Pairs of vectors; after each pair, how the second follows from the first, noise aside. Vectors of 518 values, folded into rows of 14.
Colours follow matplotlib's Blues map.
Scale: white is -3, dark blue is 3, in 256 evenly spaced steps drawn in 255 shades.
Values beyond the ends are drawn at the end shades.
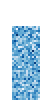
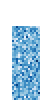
shuffled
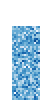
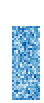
shuffled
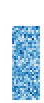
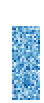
shuffled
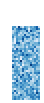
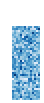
shuffled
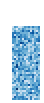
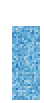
shrunk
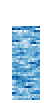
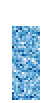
shuffled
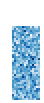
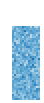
shrunk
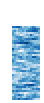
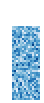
shuffled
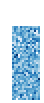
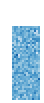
shrunk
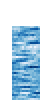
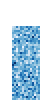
shuffled
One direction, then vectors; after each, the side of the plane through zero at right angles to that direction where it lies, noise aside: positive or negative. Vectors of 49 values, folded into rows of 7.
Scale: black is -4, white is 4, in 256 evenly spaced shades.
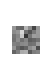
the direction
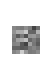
positive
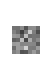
negative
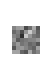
negative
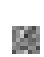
positive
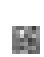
positive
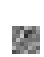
positive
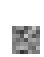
negative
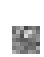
negative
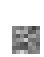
positive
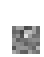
negative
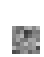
positive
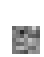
negative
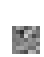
negative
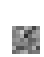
positive
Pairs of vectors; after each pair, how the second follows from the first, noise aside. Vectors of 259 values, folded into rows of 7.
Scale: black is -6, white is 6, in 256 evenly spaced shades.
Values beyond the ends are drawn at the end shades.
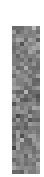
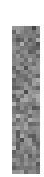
negated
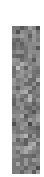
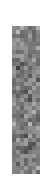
negated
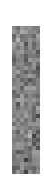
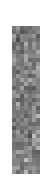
negated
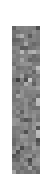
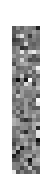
scaled up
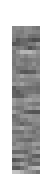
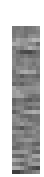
negated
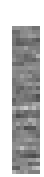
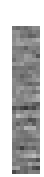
negated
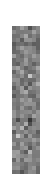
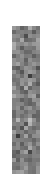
negated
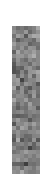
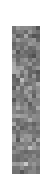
negated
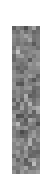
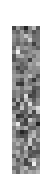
scaled up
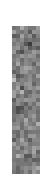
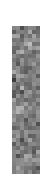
negated
